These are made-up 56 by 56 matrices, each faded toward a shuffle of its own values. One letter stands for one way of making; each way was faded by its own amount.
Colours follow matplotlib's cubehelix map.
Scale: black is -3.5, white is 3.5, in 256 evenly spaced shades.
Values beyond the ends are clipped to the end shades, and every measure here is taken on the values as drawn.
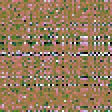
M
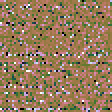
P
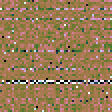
M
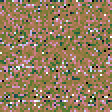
P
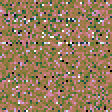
P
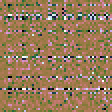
M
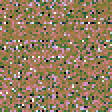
P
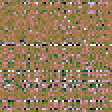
M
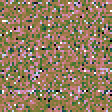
P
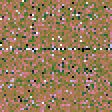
P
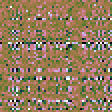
M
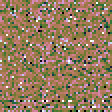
P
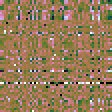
M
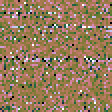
P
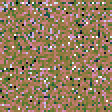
P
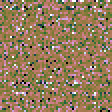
P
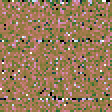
P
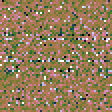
P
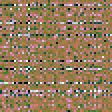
M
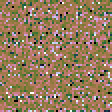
P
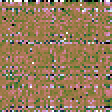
M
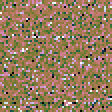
P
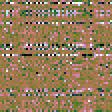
M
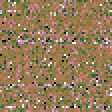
P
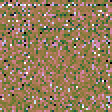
P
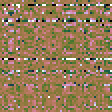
M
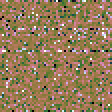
P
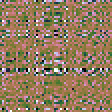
M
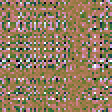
M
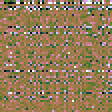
M
